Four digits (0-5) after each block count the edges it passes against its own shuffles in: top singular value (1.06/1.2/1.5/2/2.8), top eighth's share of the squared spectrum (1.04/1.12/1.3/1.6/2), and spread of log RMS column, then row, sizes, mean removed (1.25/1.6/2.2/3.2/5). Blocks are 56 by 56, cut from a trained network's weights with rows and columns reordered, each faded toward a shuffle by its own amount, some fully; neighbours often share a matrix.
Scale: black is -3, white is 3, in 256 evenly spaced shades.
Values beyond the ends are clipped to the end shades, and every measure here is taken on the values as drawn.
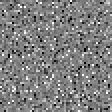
0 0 0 0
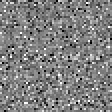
2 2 0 1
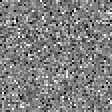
2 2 0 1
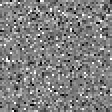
1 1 0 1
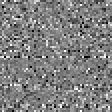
3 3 0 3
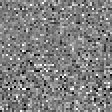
3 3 0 2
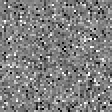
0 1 0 0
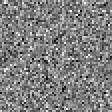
2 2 0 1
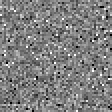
0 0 0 0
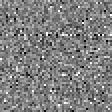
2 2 0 1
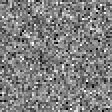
0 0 0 0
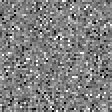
1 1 0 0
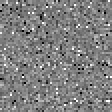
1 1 0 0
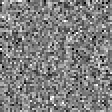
2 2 0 0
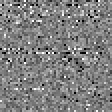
2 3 1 2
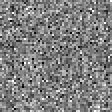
2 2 1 0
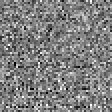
3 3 1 2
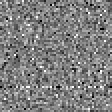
2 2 0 1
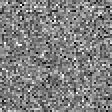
2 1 0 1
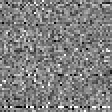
4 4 0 2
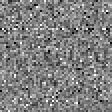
2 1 0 1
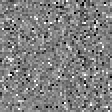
1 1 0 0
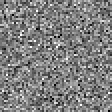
1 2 0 0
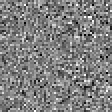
3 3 2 1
